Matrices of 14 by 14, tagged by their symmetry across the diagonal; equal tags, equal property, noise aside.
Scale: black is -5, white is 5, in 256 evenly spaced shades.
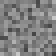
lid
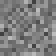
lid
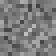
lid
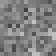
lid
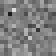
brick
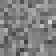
brick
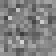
lid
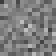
lid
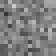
brick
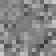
lid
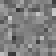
brick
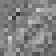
lid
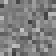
brick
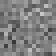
brick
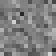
brick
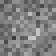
lid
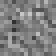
brick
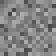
lid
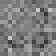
lid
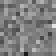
brick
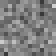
brick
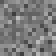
lid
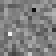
brick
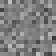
brick
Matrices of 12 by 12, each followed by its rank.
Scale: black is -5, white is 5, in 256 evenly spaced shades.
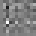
two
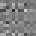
two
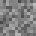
full rank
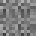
two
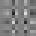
one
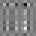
one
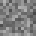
full rank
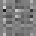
two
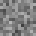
full rank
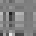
one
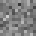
full rank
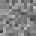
full rank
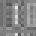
two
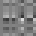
one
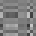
one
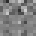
two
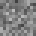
full rank
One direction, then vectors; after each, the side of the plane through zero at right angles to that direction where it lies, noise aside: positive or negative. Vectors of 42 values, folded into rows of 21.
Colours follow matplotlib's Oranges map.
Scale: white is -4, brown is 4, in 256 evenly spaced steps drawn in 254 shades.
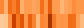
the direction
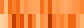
positive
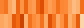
positive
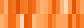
positive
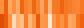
negative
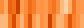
positive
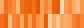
negative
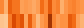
positive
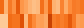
positive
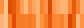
positive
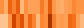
positive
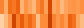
positive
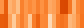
negative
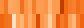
negative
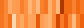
negative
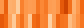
negative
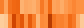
positive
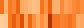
positive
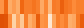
negative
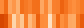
negative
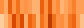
positive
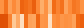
negative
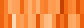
negative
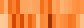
positive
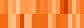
negative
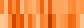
positive
